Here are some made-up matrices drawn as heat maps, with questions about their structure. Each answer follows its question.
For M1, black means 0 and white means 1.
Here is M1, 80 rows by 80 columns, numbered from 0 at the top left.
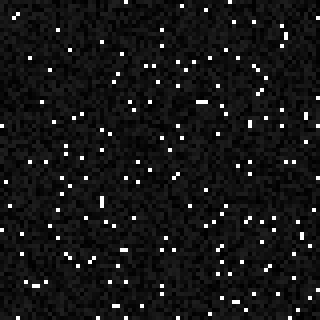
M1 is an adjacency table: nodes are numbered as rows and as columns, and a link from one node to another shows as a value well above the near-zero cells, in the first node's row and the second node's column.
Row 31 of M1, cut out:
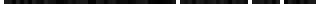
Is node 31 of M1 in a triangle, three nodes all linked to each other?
yes
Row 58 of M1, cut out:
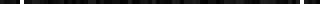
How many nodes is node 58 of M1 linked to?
2
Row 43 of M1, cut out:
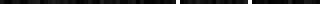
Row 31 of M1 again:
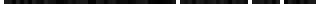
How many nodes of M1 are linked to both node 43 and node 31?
2
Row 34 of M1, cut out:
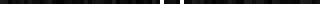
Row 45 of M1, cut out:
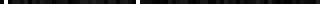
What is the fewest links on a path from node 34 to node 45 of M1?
1
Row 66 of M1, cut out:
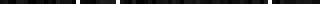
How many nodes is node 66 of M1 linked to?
3
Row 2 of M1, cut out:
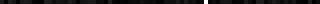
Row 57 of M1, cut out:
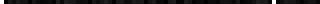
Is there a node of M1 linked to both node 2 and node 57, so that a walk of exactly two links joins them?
no
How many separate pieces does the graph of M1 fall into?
3
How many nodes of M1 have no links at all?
0
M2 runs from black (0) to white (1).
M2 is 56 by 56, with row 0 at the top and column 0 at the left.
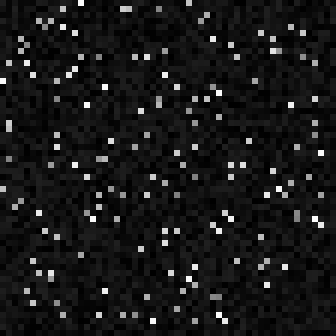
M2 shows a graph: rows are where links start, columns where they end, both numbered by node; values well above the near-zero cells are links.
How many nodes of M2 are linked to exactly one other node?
11
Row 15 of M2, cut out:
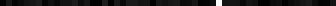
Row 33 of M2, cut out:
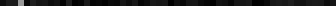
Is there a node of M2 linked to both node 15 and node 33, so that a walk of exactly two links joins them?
no
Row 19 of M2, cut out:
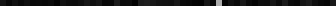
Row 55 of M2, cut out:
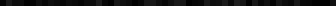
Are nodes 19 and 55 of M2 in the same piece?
no
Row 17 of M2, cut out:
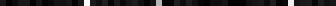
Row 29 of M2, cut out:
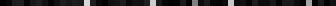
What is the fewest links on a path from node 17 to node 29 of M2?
2
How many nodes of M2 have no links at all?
2
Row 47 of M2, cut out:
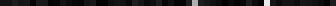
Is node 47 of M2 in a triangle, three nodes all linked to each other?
yes
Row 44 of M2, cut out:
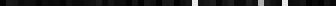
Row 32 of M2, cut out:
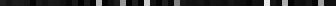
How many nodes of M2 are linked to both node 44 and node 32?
1
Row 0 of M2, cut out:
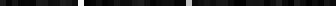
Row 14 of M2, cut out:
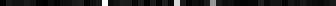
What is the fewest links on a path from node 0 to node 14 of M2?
6
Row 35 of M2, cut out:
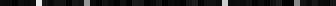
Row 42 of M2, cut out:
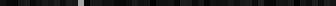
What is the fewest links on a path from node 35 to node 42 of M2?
5
